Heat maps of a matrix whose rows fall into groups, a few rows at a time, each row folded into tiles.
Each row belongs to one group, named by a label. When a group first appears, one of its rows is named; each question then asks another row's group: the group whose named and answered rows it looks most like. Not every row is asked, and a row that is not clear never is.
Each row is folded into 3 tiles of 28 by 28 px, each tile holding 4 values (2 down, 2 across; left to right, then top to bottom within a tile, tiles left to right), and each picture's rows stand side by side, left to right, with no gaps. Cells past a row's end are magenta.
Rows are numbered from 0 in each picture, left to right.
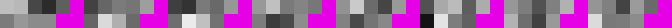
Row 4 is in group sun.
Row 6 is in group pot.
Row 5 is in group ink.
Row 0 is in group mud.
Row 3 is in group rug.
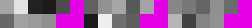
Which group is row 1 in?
ink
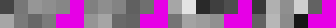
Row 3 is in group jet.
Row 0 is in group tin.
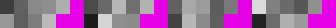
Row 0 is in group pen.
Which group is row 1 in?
ink
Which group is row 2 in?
ink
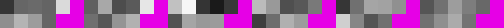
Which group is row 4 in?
tin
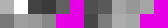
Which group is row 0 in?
mud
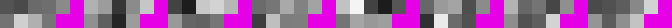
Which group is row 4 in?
mud
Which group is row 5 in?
ink
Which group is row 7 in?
pen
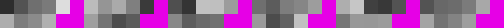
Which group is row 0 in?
pen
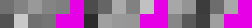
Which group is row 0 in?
ink
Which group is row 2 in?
pot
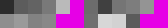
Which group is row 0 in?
pen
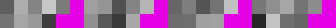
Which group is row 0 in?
jet
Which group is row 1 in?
pot
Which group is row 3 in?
ink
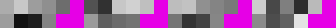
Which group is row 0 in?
rug
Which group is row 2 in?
rug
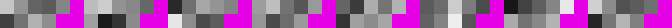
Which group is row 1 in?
rug
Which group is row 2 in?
tin
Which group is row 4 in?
ink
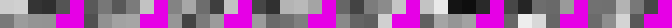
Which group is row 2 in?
sun
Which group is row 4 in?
pen
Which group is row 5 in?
mud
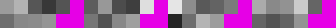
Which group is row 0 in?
mud
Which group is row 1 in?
sun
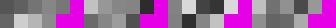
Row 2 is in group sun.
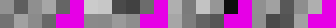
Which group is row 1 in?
mud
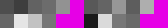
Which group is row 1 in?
ink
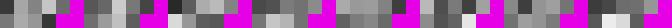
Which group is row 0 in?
jet
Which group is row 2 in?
tin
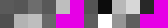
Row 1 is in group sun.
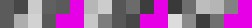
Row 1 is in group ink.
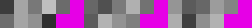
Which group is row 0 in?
jet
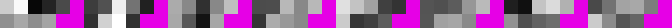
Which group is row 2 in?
pot
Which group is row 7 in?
tin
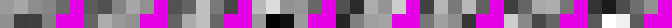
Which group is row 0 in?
rug
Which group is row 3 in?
rug
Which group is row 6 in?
tin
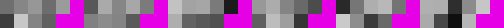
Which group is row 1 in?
jet
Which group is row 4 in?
tin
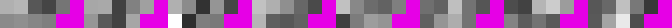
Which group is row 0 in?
mud
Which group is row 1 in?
pot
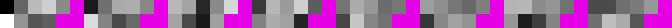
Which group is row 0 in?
tin
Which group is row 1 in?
tin
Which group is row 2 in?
pot
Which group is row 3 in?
jet
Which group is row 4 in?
ink
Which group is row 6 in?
rug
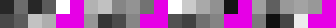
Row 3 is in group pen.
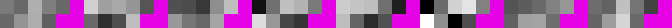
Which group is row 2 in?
pen
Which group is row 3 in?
tin
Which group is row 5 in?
tin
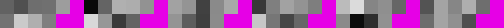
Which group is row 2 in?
pot
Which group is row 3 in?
tin
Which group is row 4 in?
rug
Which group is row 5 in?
jet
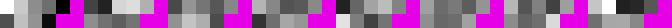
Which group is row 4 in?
tin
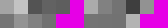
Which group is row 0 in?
mud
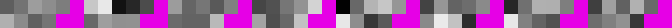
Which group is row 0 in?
tin
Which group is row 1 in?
mud
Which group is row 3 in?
pen
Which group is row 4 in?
tin
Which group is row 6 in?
tin
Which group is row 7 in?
jet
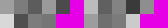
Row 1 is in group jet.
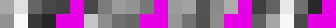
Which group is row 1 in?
tin
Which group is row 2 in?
pot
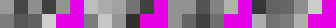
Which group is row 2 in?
pot
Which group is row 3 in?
pen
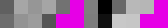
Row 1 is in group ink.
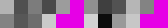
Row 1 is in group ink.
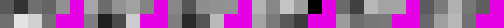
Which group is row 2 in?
pen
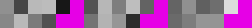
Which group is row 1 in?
jet
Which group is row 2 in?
sun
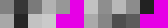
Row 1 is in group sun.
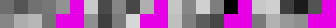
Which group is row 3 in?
mud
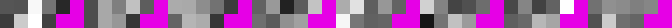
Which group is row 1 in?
jet
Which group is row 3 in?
sun
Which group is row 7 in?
ink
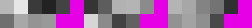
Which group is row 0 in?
mud
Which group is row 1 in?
tin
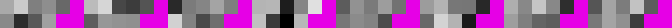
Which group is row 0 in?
rug
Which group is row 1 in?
mud
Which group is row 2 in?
tin
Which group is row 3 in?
pot
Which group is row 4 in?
jet
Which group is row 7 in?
jet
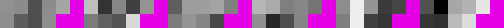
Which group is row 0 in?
pot
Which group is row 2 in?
jet
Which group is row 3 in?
rug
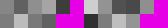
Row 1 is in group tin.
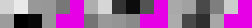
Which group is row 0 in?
rug
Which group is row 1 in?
mud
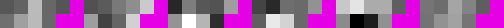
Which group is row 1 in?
pen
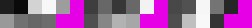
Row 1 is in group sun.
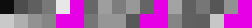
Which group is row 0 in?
pen
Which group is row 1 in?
jet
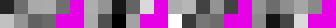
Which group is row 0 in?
tin
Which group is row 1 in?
pot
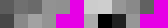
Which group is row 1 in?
rug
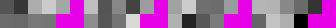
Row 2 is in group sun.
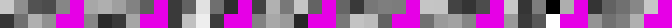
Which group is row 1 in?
rug
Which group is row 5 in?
mud
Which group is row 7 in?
pen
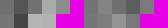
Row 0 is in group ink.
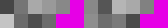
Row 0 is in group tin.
